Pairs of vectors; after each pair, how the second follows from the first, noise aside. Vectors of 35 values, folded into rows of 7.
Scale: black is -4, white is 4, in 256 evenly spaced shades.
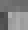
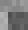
negated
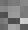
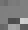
partly zeroed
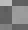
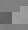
partly zeroed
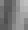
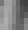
negated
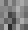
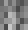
negated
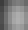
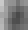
negated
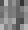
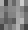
negated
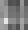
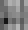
negated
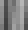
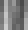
negated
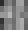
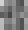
negated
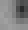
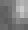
negated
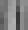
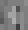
partly zeroed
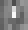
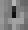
negated
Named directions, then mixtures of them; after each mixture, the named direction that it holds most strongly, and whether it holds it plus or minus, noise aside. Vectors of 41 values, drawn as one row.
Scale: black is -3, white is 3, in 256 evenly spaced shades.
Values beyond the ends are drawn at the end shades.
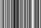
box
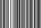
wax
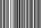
wax, plus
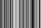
box, minus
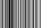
wax, minus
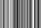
wax, plus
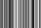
box, minus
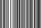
wax, plus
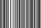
wax, plus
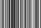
box, plus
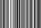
wax, plus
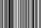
wax, minus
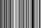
box, minus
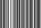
wax, plus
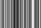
box, plus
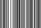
wax, plus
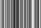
box, plus
